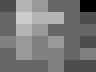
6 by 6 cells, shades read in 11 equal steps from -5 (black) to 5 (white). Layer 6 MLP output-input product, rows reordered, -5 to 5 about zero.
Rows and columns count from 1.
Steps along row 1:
up down down same down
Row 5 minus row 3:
0 -1 -1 1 0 1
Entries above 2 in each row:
0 1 0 0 0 0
